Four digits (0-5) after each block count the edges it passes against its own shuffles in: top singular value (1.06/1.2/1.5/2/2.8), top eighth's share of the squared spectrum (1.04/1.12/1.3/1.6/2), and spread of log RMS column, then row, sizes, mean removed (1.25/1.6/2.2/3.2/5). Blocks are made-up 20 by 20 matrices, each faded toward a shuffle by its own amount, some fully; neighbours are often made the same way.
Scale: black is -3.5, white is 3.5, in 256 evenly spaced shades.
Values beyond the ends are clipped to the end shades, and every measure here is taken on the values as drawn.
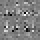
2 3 1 2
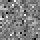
0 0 0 0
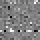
2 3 1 1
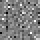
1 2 0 0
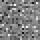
2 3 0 0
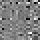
3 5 2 2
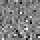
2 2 0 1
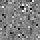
0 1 1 0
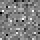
1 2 0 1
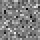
1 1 0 0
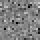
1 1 0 1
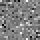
0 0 0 0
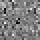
2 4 1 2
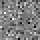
0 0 0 0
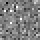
0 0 0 0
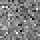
0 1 0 0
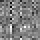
3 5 2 2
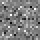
0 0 0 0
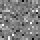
1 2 1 0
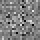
2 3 1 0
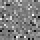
1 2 0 0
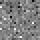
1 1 0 0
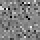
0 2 0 1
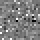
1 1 0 0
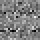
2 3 0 2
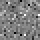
1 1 0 0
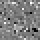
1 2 0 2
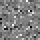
1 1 0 0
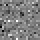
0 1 0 0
